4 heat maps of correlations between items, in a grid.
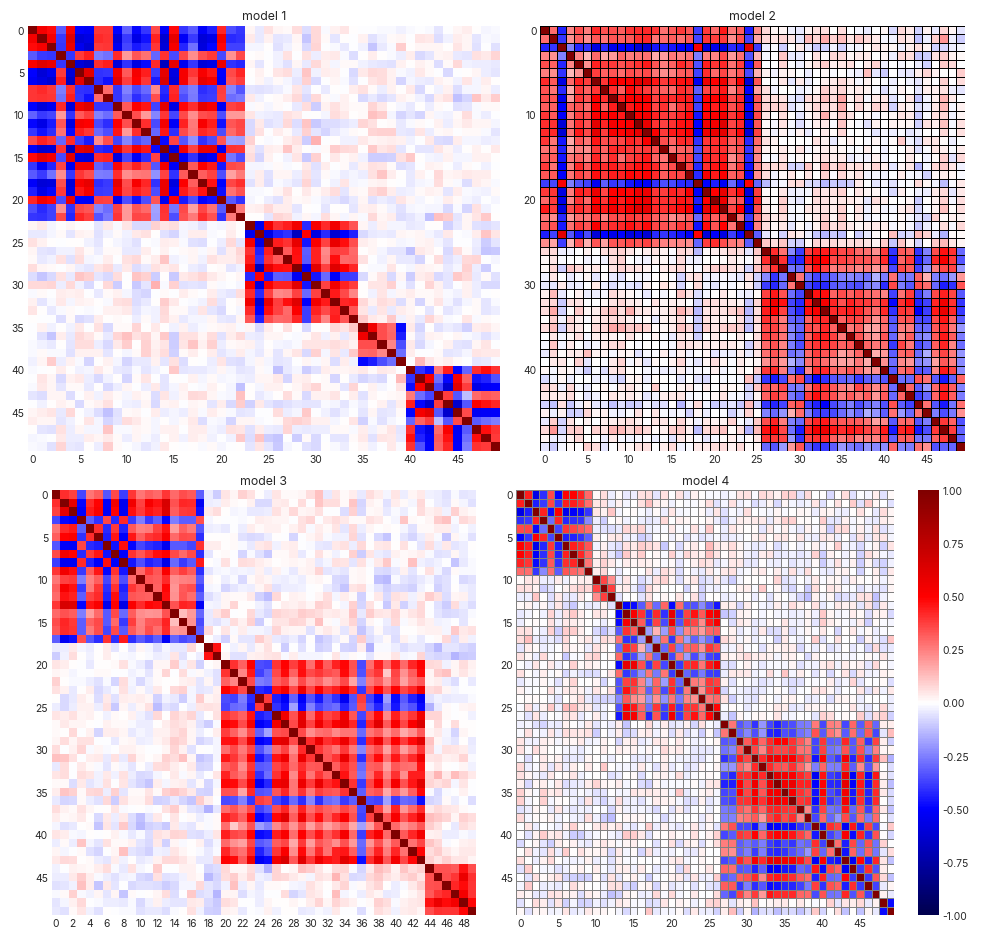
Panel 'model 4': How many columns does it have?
50
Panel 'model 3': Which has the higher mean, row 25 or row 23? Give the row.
23
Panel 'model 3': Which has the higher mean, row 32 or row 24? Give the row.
32
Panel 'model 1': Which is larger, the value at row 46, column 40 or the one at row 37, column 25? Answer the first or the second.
the second
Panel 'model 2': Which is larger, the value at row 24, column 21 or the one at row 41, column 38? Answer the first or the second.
the second
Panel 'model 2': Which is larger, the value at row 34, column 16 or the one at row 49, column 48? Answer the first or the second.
the first
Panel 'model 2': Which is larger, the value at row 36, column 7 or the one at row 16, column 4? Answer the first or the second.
the second
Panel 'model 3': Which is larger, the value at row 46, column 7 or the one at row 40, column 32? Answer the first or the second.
the second
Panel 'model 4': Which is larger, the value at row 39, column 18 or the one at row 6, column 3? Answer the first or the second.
the first
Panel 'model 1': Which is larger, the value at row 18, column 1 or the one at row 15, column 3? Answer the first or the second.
the second
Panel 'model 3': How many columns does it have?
50
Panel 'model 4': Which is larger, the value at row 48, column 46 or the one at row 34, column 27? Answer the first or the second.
the first
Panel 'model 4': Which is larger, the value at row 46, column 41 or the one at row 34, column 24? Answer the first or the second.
the first
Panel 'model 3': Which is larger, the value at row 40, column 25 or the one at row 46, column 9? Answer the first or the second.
the second
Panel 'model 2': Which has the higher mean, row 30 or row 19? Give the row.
19
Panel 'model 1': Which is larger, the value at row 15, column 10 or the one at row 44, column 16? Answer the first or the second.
the second
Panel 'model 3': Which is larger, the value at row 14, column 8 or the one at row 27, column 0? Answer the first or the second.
the second
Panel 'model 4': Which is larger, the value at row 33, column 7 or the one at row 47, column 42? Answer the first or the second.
the first
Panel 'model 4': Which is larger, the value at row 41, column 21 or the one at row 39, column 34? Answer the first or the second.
the first
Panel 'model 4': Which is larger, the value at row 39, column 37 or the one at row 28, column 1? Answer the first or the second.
the second
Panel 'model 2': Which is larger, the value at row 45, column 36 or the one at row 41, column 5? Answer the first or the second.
the second
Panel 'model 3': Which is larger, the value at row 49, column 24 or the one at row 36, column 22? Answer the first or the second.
the first
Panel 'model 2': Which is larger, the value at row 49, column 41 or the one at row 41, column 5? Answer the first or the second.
the first
